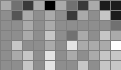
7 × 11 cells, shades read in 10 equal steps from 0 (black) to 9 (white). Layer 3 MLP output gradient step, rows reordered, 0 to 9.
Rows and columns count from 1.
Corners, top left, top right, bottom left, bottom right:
6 1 5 7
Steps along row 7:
same up down up down same up down up same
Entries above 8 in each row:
0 0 0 0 1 0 0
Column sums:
36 35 39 36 41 36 34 37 38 40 35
